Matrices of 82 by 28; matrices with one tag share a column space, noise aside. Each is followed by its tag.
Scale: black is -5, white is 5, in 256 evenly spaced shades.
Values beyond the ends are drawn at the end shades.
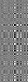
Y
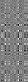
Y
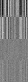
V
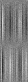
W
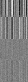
V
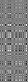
Y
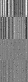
V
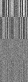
V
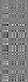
Y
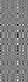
Y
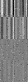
V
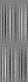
W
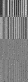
V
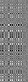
Y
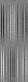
W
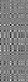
Y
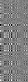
Y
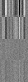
V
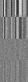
V
